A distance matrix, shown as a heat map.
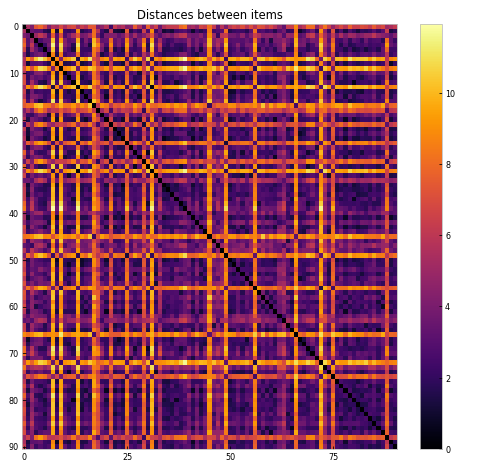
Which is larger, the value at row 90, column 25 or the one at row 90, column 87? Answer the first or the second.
the first
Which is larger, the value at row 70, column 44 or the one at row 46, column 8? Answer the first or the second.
the first
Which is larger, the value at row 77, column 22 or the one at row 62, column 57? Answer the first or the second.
the second
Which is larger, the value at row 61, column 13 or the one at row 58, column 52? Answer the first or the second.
the first
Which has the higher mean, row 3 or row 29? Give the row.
29
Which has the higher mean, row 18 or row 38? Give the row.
18
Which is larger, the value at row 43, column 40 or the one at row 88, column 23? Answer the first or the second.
the second
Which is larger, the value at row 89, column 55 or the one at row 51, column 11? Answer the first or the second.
the first
